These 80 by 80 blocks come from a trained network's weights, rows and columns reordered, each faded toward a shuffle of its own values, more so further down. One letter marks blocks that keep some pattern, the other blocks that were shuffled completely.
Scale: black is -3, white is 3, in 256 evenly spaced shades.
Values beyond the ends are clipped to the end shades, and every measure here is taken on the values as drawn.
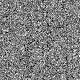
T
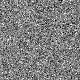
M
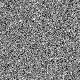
M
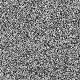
M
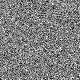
M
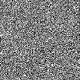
T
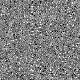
T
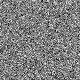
M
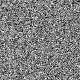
M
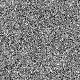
M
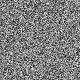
M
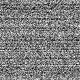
T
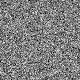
M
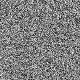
M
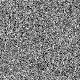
M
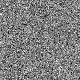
M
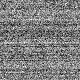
T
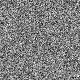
M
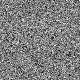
M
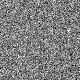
M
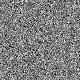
M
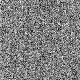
T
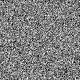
M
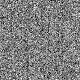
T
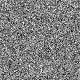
M
